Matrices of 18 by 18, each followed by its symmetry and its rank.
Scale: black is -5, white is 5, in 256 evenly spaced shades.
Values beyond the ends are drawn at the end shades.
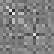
symmetric, rank three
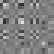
symmetric, rank two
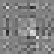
symmetric, rank three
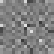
symmetric, rank three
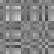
symmetric, rank two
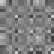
symmetric, rank two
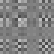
symmetric, rank two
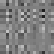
neither, rank two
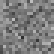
neither, full rank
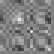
symmetric, rank two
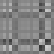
symmetric, rank one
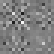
symmetric, rank three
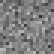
neither, full rank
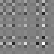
symmetric, rank one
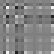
symmetric, rank one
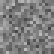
neither, full rank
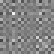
symmetric, rank three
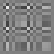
symmetric, rank one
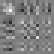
symmetric, rank two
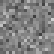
neither, full rank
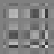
symmetric, rank one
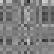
neither, rank two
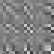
symmetric, rank three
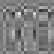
neither, rank two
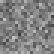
neither, full rank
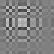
symmetric, rank one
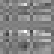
neither, rank two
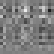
neither, rank two
